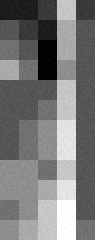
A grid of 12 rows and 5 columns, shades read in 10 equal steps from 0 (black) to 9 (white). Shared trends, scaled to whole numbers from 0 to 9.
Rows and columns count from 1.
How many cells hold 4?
8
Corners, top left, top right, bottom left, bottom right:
1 2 5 4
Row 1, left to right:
1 1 2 7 2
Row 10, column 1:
5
